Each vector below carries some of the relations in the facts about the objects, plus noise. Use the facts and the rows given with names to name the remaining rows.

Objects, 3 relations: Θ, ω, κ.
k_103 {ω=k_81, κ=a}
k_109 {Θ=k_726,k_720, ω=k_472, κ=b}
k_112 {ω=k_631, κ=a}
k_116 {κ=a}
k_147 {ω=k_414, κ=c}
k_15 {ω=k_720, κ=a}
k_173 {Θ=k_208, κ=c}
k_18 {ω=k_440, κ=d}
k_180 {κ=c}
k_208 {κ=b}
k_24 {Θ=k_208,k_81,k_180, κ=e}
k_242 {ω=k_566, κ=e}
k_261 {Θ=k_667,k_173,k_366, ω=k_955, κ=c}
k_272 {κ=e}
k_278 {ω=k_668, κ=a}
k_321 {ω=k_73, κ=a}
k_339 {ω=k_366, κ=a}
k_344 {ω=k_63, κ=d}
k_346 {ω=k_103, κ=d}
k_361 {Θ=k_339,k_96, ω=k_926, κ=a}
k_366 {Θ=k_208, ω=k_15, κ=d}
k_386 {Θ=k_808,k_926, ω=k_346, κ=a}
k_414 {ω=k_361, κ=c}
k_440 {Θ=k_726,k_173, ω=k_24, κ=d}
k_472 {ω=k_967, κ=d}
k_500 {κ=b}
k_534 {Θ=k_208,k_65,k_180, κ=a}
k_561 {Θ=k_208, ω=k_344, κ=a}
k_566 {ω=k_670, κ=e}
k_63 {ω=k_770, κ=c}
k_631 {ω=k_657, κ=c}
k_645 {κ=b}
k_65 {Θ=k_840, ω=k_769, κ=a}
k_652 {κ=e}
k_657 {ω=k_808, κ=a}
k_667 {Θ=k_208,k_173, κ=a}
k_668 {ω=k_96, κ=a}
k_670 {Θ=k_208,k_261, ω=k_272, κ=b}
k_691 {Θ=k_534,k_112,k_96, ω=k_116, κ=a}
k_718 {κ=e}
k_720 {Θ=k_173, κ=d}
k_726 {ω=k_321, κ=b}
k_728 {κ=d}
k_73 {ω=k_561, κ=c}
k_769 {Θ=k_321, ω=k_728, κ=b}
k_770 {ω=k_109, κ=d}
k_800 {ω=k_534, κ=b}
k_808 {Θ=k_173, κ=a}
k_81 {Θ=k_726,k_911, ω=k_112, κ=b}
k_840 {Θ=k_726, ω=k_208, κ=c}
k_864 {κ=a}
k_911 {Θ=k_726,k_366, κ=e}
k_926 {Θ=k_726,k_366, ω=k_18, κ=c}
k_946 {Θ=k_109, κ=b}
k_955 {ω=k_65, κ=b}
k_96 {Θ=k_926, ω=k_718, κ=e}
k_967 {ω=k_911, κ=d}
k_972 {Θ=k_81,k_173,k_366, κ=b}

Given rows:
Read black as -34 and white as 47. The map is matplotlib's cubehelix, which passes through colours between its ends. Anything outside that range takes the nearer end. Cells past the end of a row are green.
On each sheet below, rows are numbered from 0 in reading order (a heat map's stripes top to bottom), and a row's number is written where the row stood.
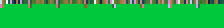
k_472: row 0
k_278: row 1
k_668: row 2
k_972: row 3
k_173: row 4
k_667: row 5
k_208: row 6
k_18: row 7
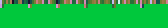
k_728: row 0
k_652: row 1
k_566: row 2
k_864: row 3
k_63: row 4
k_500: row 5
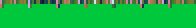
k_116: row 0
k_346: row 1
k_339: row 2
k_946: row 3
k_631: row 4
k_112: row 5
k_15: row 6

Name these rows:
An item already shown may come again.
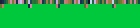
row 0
k_24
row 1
k_261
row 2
k_112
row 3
k_561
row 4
k_840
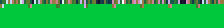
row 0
k_911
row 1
k_561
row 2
k_73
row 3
k_346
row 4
k_109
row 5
k_180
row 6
k_440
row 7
k_561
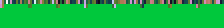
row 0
k_770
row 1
k_73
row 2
k_386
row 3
k_346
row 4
k_173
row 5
k_691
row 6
k_386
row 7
k_96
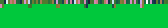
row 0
k_321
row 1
k_414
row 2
k_808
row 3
k_691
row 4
k_926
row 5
k_770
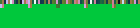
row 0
k_726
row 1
k_770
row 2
k_534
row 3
k_344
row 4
k_81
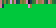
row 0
k_769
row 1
k_242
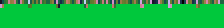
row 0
k_242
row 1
k_147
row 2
k_361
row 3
k_840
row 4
k_103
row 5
k_720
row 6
k_366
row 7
k_65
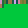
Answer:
k_657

